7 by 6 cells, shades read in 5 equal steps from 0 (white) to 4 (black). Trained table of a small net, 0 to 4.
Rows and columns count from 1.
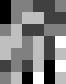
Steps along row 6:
down up down up down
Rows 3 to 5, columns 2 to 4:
1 3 3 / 1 2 1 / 2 2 1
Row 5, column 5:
3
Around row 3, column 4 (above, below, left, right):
1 1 3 2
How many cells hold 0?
3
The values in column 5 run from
2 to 4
